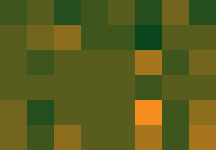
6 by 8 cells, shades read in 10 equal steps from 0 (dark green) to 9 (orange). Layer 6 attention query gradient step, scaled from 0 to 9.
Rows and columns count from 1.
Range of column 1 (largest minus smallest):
2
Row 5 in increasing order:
1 2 3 3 3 4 5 9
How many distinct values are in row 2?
5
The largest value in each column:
4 4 5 3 3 9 4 6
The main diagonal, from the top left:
2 4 3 3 3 6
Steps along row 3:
down up same same up down up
